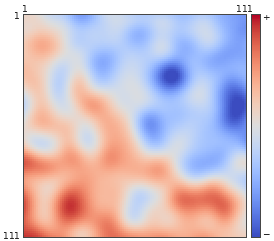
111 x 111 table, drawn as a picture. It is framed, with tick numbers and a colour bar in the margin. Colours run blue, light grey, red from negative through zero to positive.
Average level on the scale: 50%. Odd rows or columns: none. Stripes: none. Lone odd cells: none. Slope: up to the bottom left. Ninth with the highest average: bottom left. Grain: smooth.
